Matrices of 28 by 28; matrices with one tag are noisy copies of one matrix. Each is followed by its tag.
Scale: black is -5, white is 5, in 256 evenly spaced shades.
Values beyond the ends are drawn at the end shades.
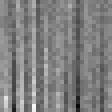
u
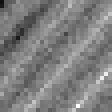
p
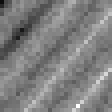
p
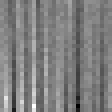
u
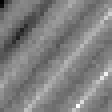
p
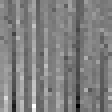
u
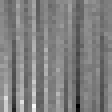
u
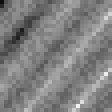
p
